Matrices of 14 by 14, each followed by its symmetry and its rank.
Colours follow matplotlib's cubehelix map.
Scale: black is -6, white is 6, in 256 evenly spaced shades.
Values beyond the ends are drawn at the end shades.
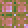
symmetric, rank three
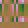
neither, rank one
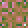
symmetric, rank two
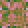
antisymmetric, rank two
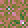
symmetric, rank three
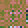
antisymmetric, rank two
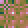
symmetric, rank two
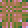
symmetric, rank two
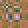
symmetric, rank two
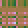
neither, rank one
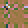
antisymmetric, rank two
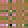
neither, rank one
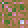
symmetric, rank three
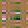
neither, rank one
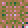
symmetric, rank two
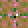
antisymmetric, rank two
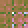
symmetric, rank two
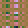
neither, rank one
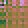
antisymmetric, rank two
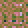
antisymmetric, rank two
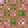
symmetric, rank three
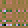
neither, rank one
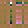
neither, rank one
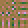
antisymmetric, rank two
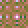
symmetric, rank two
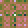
symmetric, rank two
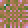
symmetric, rank three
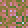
symmetric, rank three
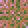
symmetric, rank three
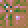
symmetric, rank three
